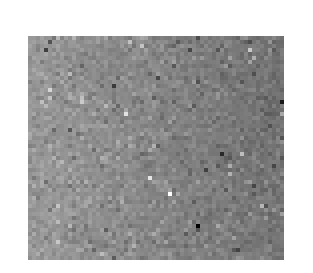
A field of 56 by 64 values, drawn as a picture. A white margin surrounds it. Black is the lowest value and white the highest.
On average the colour sits 50% of the way up the scale. No row or column stands out. No regular stripes run through it. A few values lie far out on both sides of the bulk. Values rise toward the left. The grain is fine, like static.
